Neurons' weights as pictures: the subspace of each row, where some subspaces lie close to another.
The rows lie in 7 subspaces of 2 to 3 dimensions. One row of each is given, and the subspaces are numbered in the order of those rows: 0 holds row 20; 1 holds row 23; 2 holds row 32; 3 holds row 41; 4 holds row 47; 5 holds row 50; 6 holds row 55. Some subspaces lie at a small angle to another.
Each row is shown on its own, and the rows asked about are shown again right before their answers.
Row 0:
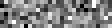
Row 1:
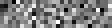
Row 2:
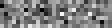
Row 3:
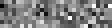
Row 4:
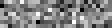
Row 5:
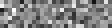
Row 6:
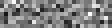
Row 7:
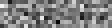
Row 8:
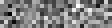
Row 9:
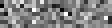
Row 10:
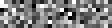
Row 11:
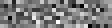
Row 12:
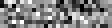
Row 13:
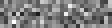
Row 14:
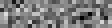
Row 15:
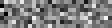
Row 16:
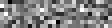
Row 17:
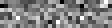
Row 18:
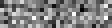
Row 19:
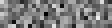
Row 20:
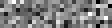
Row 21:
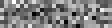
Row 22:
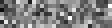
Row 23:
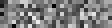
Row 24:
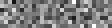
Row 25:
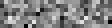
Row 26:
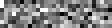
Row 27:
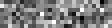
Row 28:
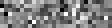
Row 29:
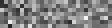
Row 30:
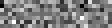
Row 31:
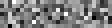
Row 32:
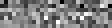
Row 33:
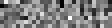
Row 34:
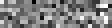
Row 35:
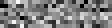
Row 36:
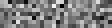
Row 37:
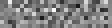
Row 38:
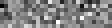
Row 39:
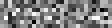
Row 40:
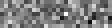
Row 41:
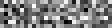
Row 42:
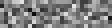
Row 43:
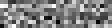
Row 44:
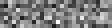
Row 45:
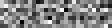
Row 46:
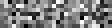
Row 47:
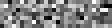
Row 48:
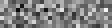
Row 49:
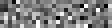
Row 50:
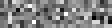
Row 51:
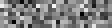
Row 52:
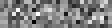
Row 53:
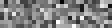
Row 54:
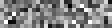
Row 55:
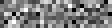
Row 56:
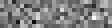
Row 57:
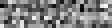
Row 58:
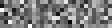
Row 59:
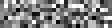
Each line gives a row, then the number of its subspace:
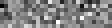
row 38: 2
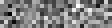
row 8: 6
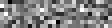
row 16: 0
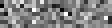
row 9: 5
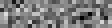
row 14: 0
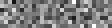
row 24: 3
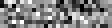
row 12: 6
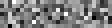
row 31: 5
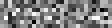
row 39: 4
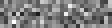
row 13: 6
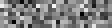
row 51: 1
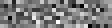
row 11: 0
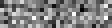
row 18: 5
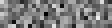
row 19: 1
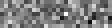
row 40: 5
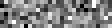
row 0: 1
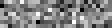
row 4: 6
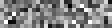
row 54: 6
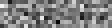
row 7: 4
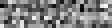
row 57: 5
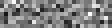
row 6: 0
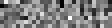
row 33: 1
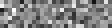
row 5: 3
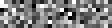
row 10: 3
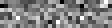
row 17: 2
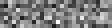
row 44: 4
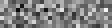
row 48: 3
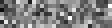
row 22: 2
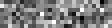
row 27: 6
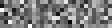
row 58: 3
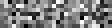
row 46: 1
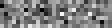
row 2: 2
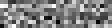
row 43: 4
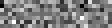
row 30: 6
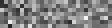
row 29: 3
